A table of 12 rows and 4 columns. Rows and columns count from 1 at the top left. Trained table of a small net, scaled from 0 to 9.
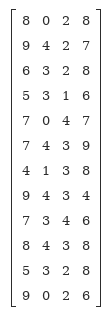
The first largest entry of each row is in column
1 1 4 4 1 4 4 1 1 1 4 1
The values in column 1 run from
4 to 9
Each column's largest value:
9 4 4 9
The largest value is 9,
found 4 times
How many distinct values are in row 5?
3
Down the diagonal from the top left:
8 4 2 6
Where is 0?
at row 1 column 2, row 5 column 2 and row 12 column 2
